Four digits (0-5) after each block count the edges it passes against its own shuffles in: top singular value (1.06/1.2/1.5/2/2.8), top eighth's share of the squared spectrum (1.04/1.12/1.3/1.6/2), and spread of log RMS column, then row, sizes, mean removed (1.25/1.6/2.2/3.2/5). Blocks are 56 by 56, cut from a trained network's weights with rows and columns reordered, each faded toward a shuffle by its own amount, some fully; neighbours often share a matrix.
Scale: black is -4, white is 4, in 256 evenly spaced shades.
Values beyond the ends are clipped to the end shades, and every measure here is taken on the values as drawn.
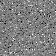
0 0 0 1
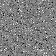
0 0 0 0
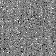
1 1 0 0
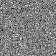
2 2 0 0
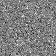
1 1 0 0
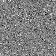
1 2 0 0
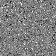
0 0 0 0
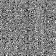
2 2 0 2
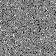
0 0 0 0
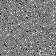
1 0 0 0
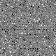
1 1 1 1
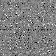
1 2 1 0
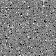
0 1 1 0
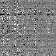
3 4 3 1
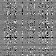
3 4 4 2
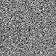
2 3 1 1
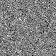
1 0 0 0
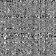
2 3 0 3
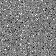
0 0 0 0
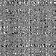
3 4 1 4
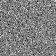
1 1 0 0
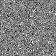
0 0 0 0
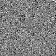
2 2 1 1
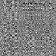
3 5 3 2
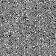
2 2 0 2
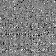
2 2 0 2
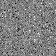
0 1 1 0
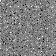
0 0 0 0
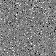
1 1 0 0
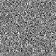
3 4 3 2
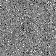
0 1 0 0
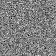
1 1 0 0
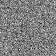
1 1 0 0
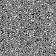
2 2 0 1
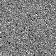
1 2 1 0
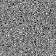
2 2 1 1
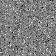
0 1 0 0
